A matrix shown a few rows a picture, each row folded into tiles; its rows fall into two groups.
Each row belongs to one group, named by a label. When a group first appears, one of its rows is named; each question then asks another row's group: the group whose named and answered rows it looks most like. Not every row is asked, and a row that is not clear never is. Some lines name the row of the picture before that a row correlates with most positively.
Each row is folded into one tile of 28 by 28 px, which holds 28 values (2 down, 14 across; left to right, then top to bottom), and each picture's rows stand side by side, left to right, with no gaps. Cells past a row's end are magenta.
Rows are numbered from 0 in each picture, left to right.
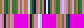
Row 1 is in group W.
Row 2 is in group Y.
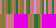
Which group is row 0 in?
W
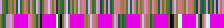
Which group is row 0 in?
W
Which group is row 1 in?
Y
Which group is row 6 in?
W
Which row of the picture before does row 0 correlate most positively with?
0
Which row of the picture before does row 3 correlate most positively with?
0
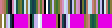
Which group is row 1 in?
W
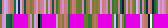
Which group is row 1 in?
Y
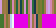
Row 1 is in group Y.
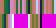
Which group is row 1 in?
Y
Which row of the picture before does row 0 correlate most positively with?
0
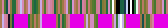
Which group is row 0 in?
Y
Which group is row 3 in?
W
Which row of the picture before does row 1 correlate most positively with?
0
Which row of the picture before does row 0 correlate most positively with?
1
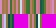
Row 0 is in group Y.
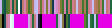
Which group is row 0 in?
W
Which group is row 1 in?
Y
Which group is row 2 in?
Y
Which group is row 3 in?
Y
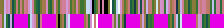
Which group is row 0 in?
Y
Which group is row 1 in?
Y
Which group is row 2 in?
W
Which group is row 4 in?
Y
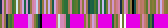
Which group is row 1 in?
Y
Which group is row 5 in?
Y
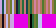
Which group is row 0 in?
W
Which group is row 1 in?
W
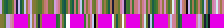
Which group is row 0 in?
W
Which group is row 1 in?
Y
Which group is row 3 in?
Y
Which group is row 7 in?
Y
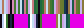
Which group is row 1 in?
Y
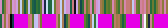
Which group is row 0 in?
Y
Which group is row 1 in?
W
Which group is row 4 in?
Y
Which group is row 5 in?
Y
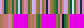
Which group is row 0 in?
W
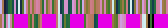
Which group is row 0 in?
W
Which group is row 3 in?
Y
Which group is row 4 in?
W
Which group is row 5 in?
Y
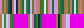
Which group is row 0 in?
W
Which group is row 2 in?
W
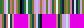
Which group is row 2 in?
W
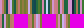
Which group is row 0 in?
W
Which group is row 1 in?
W
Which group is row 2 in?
W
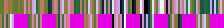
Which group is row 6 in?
Y
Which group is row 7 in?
W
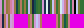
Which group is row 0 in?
W
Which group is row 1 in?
W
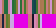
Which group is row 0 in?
W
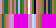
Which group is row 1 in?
W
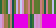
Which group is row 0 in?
Y
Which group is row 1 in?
W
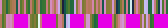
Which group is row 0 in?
W
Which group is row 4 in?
W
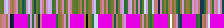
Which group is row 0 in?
Y
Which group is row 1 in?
Y
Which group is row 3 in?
W
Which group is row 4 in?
W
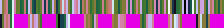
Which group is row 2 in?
W
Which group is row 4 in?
W
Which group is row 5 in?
W
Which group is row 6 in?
W
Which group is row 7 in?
Y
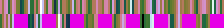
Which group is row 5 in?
W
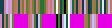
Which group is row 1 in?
Y
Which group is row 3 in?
W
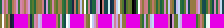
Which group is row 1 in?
W
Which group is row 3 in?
W
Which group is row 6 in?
W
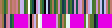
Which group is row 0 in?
Y
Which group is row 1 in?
W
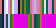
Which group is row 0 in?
Y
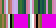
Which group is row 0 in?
Y
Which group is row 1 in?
Y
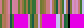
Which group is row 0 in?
Y
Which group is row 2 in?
Y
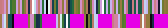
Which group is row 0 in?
Y
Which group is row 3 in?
W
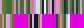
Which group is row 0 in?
W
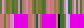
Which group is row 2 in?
W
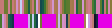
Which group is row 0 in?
Y
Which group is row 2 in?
Y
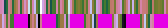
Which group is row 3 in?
Y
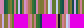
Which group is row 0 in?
W
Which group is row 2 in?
W
